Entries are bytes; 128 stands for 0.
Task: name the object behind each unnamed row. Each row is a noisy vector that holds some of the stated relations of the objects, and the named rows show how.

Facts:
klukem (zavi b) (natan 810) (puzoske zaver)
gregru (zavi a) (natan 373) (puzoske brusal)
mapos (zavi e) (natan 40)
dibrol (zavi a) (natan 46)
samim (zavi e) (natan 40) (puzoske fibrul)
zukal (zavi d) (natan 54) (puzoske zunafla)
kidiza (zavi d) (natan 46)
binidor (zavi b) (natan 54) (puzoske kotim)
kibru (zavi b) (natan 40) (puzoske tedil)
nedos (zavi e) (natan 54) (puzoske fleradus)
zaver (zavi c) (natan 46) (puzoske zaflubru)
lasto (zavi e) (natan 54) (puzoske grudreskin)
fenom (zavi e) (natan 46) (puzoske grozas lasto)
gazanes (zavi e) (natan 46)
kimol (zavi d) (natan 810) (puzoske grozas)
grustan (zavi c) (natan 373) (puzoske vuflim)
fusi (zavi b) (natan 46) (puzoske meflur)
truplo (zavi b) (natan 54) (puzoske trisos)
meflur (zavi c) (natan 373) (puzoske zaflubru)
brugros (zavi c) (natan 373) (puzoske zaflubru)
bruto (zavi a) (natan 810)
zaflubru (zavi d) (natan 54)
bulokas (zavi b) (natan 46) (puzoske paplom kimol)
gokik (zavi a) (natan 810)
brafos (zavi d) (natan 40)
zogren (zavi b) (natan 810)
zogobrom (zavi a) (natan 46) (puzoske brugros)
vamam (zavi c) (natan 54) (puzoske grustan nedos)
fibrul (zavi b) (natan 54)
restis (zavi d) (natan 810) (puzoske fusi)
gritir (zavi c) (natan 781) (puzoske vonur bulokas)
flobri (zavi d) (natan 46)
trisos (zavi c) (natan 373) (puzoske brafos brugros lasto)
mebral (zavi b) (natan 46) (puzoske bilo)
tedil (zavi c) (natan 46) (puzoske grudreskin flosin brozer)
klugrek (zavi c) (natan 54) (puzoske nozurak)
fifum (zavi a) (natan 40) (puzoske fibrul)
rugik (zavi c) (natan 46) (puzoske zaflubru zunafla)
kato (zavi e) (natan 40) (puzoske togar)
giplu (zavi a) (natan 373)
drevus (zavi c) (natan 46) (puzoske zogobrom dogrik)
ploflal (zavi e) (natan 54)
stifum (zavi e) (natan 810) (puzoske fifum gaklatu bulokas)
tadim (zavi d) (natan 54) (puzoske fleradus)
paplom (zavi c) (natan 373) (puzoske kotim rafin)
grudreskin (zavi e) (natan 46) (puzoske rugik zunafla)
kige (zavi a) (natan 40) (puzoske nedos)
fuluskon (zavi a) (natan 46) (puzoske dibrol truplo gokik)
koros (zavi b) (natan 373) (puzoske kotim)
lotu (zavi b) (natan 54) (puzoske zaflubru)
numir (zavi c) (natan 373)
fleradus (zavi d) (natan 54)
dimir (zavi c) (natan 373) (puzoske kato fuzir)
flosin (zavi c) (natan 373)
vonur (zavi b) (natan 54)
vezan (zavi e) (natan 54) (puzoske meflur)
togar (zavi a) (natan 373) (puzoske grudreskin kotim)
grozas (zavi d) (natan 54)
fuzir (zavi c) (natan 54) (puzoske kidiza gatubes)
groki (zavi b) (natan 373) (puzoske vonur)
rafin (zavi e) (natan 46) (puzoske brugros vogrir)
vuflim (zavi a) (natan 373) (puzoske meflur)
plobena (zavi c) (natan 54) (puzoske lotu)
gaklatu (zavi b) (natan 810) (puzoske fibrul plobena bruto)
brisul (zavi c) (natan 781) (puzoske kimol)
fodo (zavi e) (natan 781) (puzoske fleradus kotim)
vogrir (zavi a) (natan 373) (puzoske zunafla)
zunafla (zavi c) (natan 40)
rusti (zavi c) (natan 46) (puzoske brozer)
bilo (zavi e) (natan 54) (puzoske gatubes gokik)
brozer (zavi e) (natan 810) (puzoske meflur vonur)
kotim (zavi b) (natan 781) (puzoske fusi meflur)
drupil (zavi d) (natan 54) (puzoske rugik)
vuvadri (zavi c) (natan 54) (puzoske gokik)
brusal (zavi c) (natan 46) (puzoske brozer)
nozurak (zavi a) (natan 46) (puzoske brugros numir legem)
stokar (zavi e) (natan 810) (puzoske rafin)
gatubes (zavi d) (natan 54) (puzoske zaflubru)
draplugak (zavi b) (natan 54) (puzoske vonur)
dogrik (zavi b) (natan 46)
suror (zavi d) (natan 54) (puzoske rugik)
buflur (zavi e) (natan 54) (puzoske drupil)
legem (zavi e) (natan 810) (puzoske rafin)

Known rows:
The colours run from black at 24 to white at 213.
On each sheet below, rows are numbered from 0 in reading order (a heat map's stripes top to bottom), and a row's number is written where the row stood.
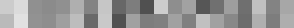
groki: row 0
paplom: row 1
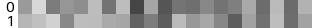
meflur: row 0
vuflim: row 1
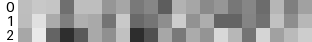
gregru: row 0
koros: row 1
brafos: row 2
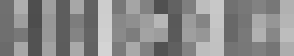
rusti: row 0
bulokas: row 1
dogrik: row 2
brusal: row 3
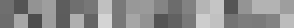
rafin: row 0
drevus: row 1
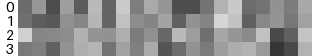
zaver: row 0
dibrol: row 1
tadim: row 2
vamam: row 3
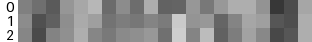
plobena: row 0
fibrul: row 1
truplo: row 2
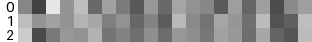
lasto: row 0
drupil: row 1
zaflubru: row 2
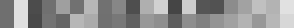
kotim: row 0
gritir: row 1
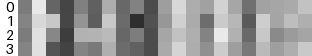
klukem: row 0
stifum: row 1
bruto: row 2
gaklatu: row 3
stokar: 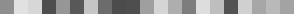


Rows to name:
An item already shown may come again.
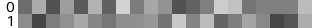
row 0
drevus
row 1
truplo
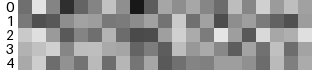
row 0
samim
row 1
lotu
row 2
restis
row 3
vuflim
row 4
brugros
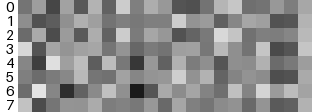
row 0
zaver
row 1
fibrul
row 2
drevus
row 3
grozas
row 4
vezan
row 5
binidor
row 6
samim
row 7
gatubes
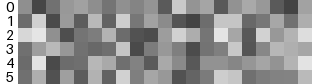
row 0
vonur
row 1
rugik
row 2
kimol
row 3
grudreskin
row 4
brisul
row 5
drevus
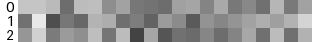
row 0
giplu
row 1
gritir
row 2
meflur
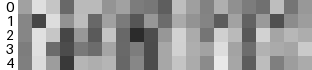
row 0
vogrir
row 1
lasto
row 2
stifum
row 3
zogren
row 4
gokik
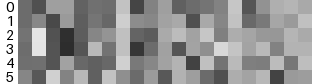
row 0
gazanes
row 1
mebral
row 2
kibru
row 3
zunafla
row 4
fusi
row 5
nedos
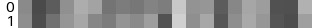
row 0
fibrul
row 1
draplugak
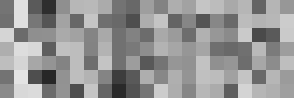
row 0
kige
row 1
fodo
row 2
fleradus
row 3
togar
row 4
trisos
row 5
fifum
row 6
brozer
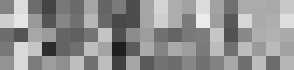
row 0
zogren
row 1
restis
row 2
fenom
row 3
kato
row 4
meflur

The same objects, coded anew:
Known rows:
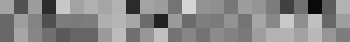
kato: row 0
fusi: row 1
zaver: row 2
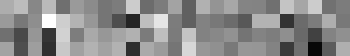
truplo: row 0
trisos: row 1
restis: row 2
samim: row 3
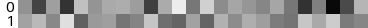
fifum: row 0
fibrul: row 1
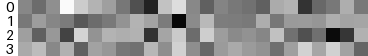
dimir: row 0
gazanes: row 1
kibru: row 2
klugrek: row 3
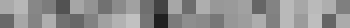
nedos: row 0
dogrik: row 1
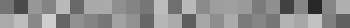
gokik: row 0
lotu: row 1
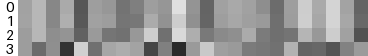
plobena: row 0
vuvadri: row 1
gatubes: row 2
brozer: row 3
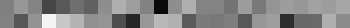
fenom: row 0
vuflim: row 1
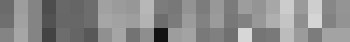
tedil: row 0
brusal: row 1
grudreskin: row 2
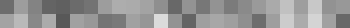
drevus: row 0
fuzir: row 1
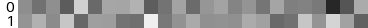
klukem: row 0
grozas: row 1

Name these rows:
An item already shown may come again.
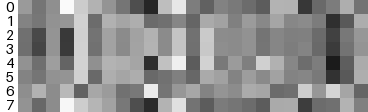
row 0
trisos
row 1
zogren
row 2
kimol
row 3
kimol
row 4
zunafla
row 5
zogren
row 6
fleradus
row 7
paplom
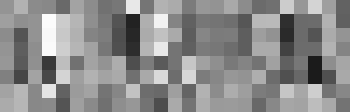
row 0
tadim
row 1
brugros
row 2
gregru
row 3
paplom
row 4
stifum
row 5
brafos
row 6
fibrul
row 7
bilo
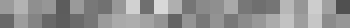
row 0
gatubes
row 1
drevus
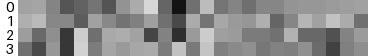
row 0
rafin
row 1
buflur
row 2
brozer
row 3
restis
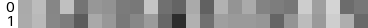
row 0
draplugak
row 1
vezan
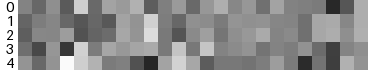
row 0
gaklatu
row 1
fuluskon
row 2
dibrol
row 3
restis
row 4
vogrir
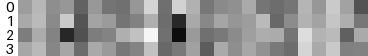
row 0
gatubes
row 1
ploflal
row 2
kotim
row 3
binidor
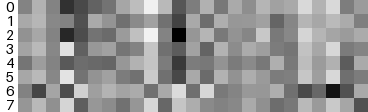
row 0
gritir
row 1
nedos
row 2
fodo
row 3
fibrul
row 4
bulokas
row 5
vonur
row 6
brafos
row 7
zaflubru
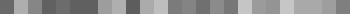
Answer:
rugik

